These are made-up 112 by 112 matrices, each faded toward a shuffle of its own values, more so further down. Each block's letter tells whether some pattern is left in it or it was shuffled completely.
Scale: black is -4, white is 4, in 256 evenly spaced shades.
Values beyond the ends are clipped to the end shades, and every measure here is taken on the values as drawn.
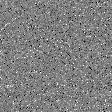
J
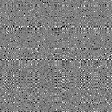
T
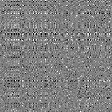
T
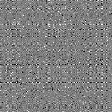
T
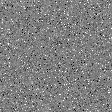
J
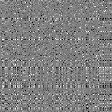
T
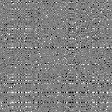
T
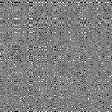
T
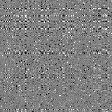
T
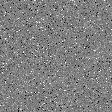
J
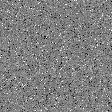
J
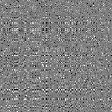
T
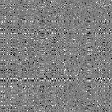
T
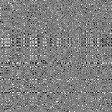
T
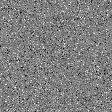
J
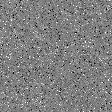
J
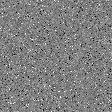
J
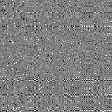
T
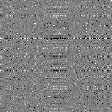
T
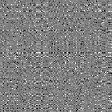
T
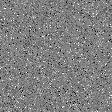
J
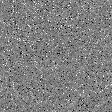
J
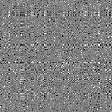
T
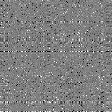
T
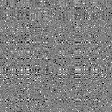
T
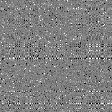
T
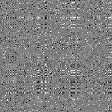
T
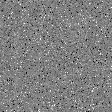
J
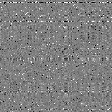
T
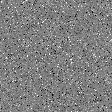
J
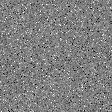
J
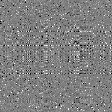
T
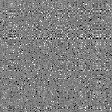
T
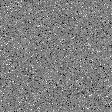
J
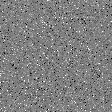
J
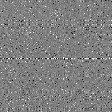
T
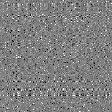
T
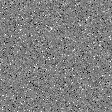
J
